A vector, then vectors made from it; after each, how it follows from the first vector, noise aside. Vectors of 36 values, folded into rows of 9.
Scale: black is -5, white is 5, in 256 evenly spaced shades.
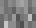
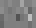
partly zeroed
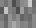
reversed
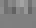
partly zeroed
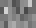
reversed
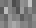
reversed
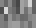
reversed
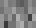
negated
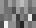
scaled up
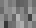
negated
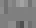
partly zeroed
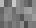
wrapped around
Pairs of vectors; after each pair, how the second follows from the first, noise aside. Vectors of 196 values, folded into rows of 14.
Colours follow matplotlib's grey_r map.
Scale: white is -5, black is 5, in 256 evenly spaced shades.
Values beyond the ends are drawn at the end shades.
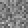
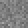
shrunk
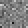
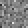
sign-scrambled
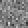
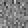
wrapped around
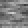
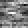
scaled up
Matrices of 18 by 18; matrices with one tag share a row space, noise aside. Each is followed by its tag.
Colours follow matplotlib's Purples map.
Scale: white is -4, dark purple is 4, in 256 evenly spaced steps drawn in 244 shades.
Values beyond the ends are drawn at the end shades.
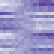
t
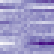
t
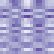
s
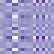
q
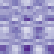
s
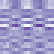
s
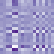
q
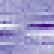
t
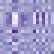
q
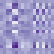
q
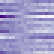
t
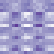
s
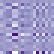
q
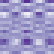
s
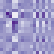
q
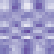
s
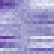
t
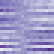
t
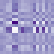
q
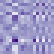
q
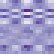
s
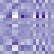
q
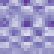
s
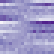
t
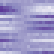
t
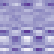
s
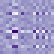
q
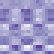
s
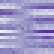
t
